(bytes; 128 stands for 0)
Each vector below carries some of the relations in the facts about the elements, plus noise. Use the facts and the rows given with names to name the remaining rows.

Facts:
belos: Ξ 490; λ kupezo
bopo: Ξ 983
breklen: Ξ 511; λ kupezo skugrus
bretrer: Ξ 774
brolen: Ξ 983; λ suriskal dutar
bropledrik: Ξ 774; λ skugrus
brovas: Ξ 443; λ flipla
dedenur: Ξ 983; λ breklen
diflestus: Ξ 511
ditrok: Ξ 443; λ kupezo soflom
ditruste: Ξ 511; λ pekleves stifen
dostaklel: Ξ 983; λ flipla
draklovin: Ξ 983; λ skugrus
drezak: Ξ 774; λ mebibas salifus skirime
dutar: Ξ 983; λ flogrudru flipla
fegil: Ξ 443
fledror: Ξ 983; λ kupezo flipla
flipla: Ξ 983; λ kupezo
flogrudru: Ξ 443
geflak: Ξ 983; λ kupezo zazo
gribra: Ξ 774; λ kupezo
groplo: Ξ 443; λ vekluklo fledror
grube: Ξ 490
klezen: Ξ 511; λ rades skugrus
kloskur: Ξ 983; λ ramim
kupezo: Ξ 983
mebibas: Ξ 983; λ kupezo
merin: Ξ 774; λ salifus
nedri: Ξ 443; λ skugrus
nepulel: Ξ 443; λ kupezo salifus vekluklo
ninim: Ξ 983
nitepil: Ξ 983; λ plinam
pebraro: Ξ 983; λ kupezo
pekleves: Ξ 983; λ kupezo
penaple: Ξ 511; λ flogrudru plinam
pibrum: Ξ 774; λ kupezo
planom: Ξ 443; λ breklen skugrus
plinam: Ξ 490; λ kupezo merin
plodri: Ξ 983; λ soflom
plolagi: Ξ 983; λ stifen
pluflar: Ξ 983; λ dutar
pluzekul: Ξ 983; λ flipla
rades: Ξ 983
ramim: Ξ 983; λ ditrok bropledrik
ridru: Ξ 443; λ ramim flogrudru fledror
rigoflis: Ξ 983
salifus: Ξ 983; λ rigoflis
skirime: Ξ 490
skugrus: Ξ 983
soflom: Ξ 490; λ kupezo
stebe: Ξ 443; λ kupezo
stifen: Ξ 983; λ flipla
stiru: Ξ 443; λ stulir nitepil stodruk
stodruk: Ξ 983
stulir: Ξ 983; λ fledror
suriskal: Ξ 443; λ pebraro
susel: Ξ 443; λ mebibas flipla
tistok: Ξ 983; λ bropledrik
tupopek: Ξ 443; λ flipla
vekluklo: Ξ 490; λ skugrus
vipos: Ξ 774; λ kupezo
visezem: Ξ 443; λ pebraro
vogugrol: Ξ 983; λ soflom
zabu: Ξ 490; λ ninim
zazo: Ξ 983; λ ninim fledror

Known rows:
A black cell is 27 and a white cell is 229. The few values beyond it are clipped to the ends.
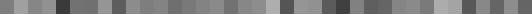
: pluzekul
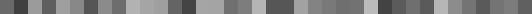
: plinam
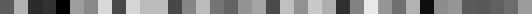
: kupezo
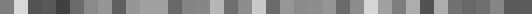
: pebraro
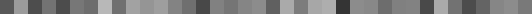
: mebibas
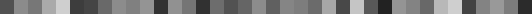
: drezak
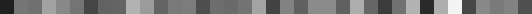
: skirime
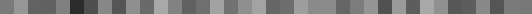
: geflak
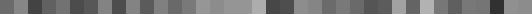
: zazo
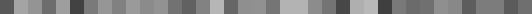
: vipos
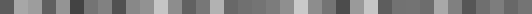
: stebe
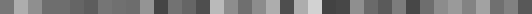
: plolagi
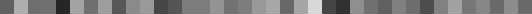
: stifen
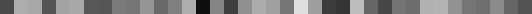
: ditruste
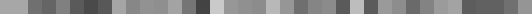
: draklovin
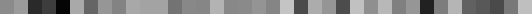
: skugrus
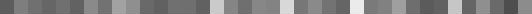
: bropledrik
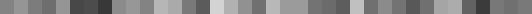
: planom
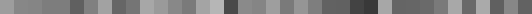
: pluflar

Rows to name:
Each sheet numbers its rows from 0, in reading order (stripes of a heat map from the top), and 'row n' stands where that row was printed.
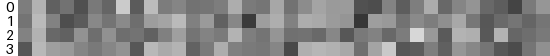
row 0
fledror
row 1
pekleves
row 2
bopo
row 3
soflom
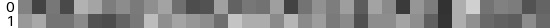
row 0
merin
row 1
dedenur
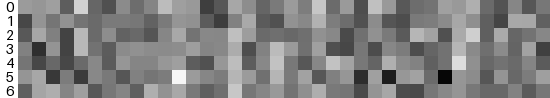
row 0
nepulel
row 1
susel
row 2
fegil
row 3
penaple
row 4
nitepil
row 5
rades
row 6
belos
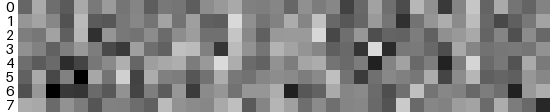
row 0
bretrer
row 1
groplo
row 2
ridru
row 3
klezen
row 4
flogrudru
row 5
flipla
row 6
ninim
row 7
brolen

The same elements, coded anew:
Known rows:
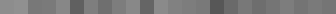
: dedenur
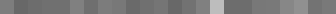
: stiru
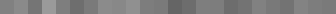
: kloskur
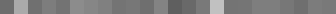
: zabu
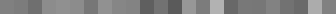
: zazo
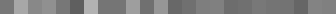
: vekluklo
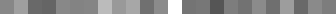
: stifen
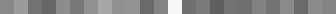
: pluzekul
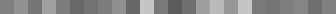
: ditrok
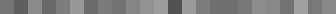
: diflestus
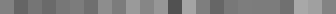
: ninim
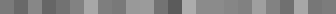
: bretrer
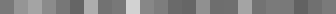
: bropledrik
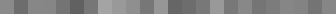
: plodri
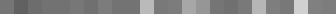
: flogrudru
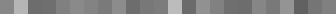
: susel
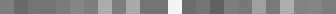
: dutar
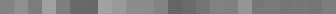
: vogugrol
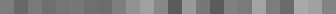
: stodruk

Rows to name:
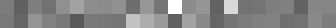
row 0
flipla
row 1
skugrus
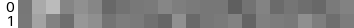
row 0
breklen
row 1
ditruste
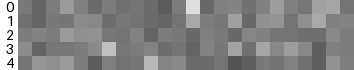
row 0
nitepil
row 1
penaple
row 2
geflak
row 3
drezak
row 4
draklovin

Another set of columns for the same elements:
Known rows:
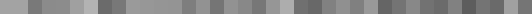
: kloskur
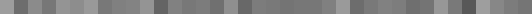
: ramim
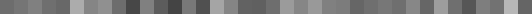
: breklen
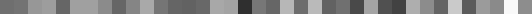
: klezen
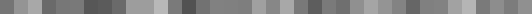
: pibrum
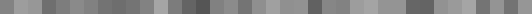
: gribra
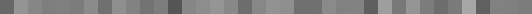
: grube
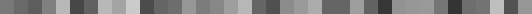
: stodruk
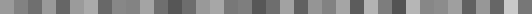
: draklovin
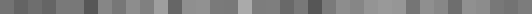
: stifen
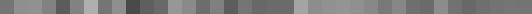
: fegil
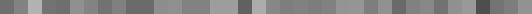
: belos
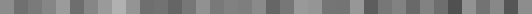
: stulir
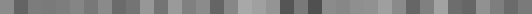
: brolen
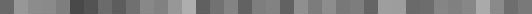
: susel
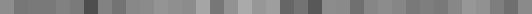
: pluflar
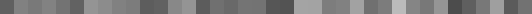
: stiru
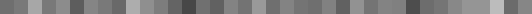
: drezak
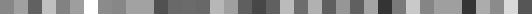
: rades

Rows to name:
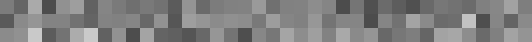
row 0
diflestus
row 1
plinam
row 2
bropledrik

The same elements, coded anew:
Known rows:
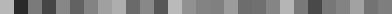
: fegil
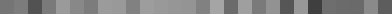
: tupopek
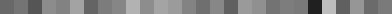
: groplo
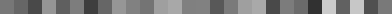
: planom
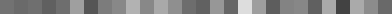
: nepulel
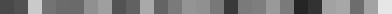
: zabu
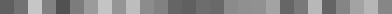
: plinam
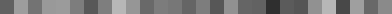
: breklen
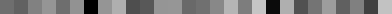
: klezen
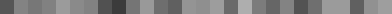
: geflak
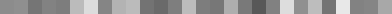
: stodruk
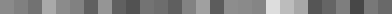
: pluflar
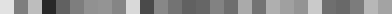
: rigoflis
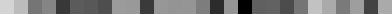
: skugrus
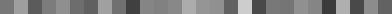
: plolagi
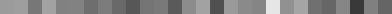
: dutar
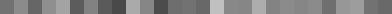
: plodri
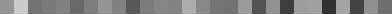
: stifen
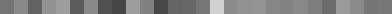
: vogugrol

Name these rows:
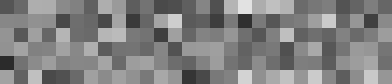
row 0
penaple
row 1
bropledrik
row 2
diflestus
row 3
mebibas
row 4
belos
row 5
merin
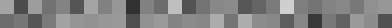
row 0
bretrer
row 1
susel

